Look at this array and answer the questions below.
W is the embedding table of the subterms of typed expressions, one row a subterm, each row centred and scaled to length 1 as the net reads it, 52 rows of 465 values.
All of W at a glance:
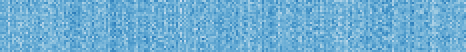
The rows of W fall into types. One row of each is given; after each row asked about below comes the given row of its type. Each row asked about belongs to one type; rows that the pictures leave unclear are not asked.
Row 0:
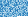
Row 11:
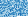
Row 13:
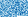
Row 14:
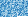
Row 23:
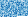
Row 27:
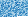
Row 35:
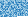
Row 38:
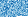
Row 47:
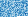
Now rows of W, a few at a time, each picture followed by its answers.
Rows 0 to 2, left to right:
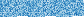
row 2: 11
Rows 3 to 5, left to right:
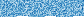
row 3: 11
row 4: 23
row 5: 47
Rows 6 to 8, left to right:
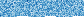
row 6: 47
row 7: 14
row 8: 0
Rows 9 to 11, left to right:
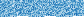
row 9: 11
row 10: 38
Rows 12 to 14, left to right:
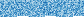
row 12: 35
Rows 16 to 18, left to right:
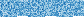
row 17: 0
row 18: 14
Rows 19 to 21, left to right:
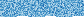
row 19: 23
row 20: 13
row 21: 47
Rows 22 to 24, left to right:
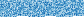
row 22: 23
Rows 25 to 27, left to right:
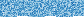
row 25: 14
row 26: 23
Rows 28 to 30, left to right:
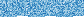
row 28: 13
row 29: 0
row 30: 35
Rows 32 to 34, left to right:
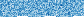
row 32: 14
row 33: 11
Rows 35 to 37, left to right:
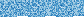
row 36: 0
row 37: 0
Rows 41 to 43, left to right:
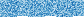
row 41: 27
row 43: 27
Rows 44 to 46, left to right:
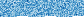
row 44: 47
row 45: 11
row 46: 23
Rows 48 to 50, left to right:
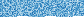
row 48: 0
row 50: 23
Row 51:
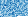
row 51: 11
